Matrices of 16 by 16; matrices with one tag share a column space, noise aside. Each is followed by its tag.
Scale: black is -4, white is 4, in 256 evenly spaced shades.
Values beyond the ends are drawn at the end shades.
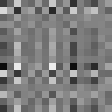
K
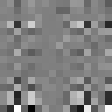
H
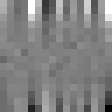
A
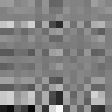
H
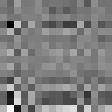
H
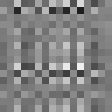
K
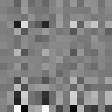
H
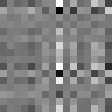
K
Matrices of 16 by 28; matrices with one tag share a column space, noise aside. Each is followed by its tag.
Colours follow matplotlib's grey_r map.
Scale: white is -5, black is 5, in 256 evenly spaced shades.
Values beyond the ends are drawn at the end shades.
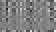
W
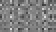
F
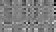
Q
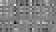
Q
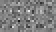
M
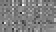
Q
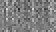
W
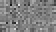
Q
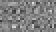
M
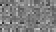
Q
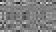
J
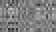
F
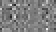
F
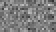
F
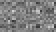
M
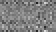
J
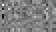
F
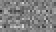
M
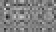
F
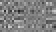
M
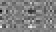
M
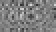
F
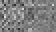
F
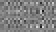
M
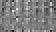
W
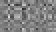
F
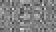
F
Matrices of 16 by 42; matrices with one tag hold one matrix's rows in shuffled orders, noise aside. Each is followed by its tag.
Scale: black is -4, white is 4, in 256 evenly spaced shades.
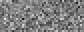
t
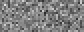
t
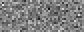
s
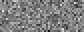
s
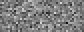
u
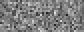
u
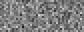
t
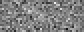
u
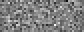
u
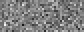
t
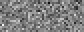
s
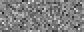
s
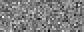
s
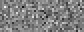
t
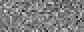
t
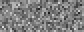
s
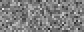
s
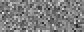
s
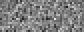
u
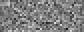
u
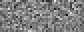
u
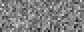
s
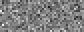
s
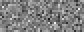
s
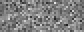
u
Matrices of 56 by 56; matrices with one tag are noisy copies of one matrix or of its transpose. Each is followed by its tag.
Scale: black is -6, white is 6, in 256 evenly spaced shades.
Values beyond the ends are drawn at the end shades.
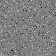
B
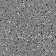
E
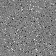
E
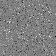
E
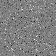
E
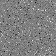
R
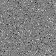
R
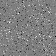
E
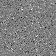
E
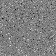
R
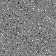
R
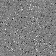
E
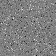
E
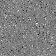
B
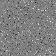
R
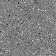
R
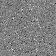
E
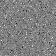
B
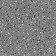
R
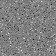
R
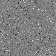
R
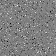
B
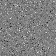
B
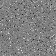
R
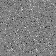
E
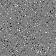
B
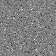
E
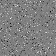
B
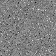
R
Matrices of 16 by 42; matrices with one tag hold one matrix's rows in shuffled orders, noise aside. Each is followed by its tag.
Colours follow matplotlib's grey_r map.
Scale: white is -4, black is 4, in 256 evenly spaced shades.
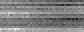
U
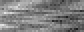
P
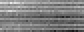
U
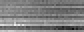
U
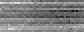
U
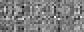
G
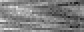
P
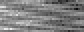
P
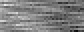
P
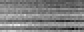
U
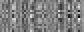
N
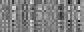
N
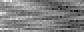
P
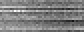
U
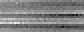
U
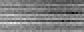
U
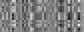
N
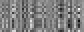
N
